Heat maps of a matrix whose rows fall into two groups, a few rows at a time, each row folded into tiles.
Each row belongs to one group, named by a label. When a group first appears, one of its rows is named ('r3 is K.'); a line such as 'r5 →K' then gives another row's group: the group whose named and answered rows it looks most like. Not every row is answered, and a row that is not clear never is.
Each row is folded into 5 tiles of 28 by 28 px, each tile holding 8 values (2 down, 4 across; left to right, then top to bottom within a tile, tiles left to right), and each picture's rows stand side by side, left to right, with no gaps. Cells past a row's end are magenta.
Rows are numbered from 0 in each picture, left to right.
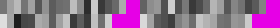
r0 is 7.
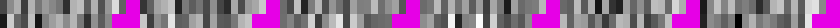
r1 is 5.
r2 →5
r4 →7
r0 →5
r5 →5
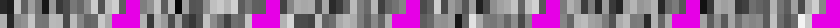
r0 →5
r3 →5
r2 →7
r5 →5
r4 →7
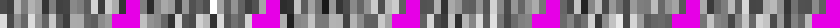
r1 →7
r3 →5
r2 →5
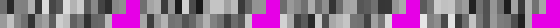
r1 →7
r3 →5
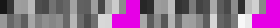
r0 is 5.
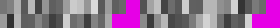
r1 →7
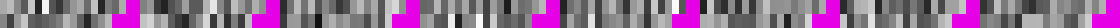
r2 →5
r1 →7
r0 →7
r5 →7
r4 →5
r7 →5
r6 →5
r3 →5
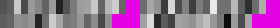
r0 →5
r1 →7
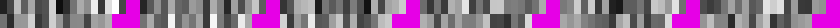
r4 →7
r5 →7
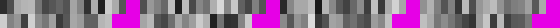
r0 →5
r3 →7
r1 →7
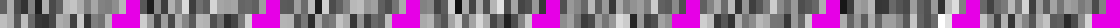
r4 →7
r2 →7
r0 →7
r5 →7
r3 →7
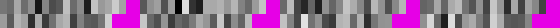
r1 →7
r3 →5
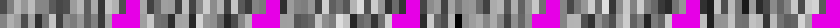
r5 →5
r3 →5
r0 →5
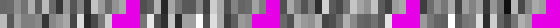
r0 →7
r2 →7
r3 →5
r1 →5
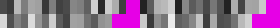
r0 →5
